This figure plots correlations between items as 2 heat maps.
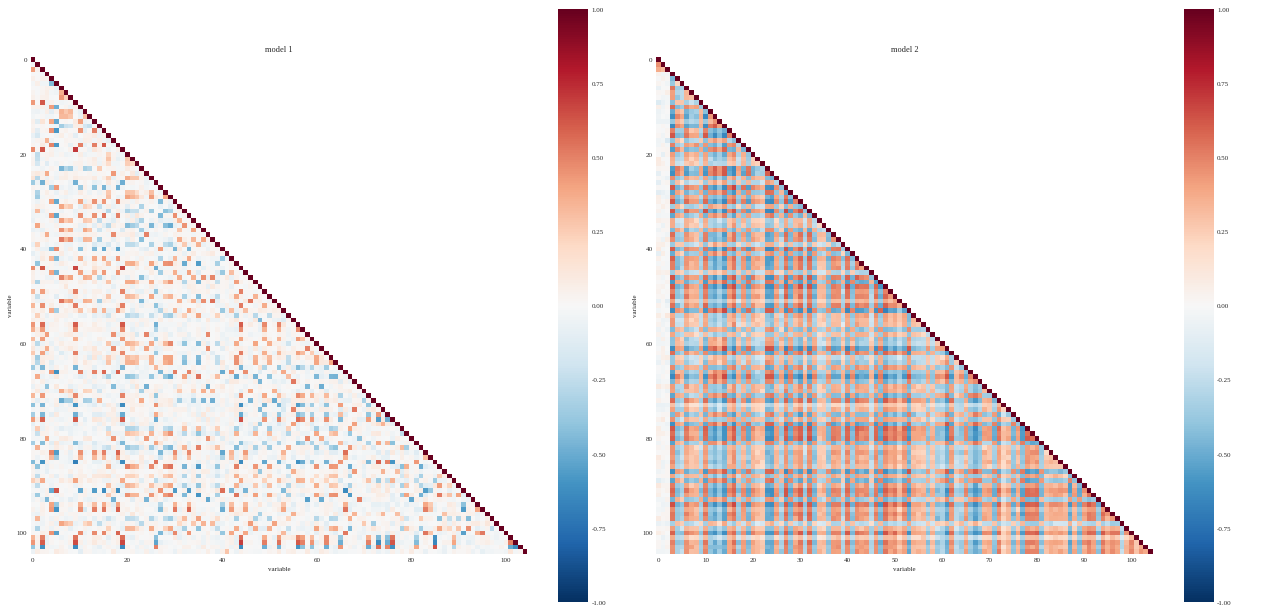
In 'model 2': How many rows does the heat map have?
105
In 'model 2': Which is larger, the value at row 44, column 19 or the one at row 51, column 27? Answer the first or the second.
the second
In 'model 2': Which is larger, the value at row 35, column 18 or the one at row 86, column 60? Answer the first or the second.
the first
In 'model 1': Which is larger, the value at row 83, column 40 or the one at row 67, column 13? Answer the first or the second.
the second
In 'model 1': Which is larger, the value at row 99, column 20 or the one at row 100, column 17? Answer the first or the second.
the first
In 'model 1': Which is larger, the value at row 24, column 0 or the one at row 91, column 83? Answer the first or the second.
the first
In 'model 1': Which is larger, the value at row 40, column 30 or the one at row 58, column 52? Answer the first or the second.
the second
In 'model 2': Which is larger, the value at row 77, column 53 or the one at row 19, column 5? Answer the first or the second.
the first
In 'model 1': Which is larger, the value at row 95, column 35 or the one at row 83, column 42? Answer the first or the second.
the second
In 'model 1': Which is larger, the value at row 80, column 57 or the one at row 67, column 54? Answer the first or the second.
the second
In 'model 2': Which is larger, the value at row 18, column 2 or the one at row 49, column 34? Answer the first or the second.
the second
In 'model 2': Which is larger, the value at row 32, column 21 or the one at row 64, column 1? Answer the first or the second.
the first
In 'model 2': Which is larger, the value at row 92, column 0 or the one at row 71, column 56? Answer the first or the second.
the first
